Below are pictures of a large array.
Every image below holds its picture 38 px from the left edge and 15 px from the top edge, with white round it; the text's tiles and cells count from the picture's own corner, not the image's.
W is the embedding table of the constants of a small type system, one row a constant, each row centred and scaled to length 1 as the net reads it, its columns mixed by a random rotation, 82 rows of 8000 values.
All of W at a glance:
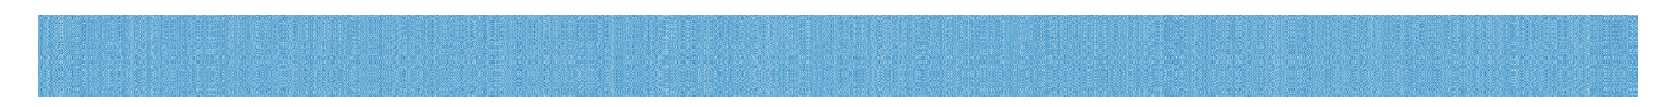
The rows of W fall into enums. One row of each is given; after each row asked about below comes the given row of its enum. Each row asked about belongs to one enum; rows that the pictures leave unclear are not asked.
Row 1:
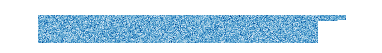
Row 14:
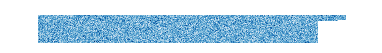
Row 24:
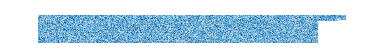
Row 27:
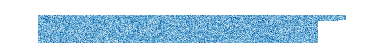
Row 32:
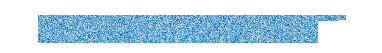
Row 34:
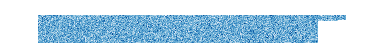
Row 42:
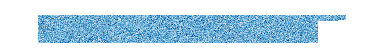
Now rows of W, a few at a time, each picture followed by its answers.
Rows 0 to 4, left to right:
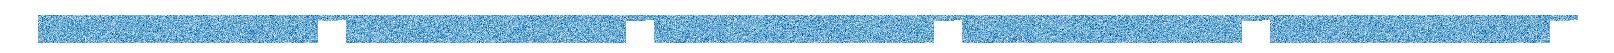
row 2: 42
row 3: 42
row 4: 34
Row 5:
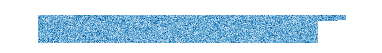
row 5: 14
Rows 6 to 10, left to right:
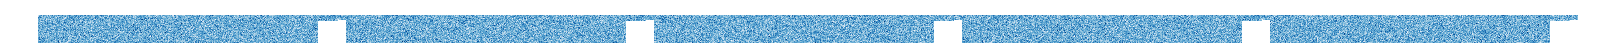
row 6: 24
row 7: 14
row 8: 27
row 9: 24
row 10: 34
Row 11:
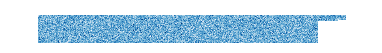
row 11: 24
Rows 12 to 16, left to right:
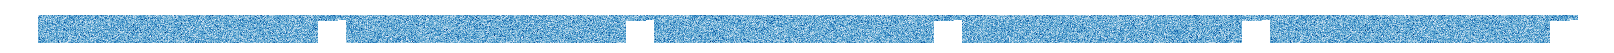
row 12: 24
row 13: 42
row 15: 34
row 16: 24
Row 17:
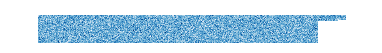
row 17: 24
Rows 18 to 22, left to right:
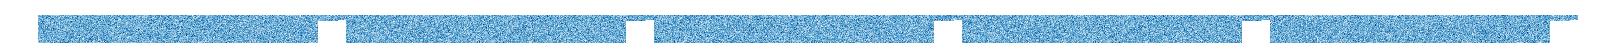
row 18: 42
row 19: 1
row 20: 24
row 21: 1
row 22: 34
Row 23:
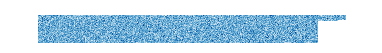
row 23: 34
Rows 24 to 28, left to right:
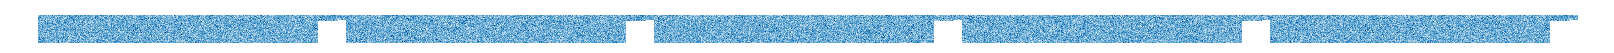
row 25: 14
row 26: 34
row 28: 24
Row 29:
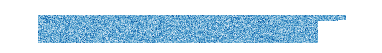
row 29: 27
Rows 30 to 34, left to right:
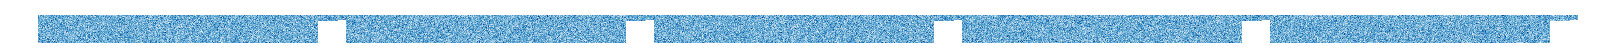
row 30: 32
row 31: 1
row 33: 14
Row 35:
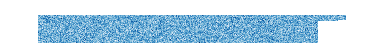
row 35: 27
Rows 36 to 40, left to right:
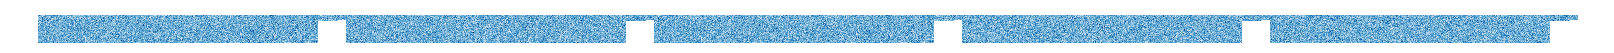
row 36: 34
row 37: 32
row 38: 34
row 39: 1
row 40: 14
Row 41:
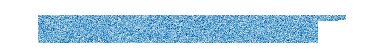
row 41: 42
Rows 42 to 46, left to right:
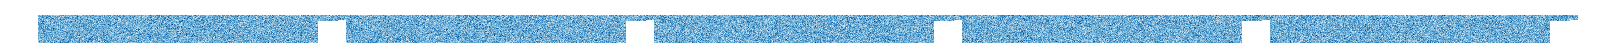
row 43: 42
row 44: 27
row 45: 14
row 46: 24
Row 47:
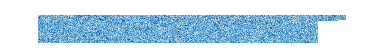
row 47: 14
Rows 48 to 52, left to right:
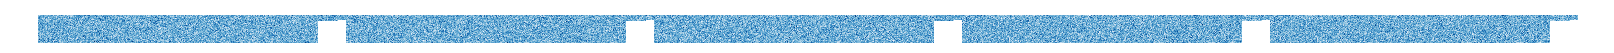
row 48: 14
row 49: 27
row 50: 1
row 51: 34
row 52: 34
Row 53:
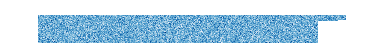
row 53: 32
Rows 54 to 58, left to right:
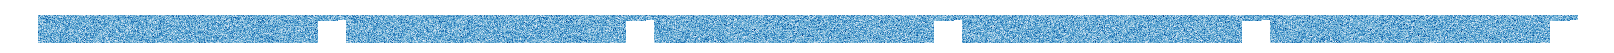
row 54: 27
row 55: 27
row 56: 42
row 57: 1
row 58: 42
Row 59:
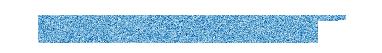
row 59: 42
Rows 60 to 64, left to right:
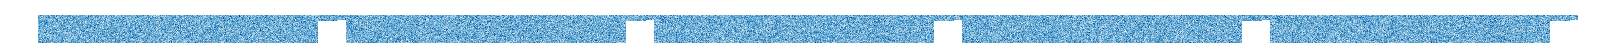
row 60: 1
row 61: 42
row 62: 27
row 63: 32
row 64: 27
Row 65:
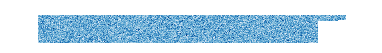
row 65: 42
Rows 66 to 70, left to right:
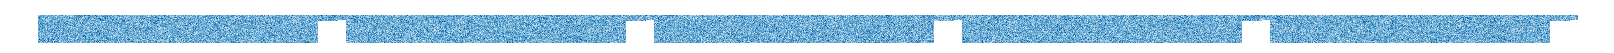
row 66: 14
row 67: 27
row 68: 34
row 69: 24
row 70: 27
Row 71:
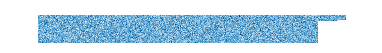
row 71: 1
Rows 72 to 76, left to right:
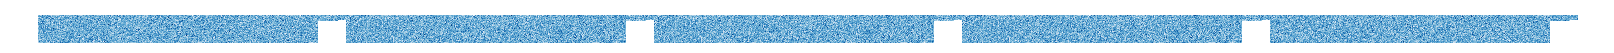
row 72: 42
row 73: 34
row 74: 34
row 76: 1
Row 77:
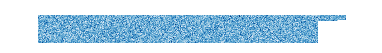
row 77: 1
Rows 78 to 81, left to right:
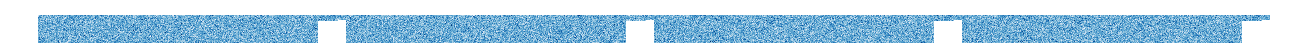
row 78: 24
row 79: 34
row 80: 14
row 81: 14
